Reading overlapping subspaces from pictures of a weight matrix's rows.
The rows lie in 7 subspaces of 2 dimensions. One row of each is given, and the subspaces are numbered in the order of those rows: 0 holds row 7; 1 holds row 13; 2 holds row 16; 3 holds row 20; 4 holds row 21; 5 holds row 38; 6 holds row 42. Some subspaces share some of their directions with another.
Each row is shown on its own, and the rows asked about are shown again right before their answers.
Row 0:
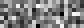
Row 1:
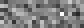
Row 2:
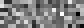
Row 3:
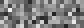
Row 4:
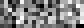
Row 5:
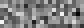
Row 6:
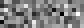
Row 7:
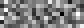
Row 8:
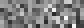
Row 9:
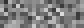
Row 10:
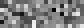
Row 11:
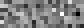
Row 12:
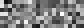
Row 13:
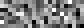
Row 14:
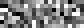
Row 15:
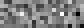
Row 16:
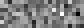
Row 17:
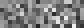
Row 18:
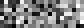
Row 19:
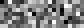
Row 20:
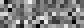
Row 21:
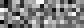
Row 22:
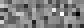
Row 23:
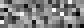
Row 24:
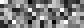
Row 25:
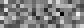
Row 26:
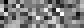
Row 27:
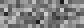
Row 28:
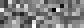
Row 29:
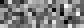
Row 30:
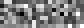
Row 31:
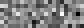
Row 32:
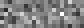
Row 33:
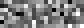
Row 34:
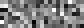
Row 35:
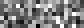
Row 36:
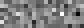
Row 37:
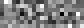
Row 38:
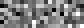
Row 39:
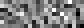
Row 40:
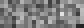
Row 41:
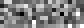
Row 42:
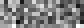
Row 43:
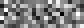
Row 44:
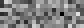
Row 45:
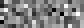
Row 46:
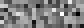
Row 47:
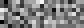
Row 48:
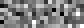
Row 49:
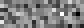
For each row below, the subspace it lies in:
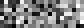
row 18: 6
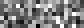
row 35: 1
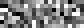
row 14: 4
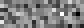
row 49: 2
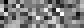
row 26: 0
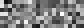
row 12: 3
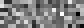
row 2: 3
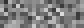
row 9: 0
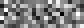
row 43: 0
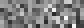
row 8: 1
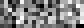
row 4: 6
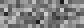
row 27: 5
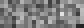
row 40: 6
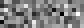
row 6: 6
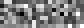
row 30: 4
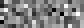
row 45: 6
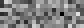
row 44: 3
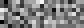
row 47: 4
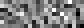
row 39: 1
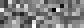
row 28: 0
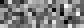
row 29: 2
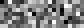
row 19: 2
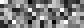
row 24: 2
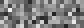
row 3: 3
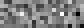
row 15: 4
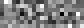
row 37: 4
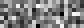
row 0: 1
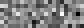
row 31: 5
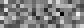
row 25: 0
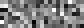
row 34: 4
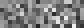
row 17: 1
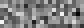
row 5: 3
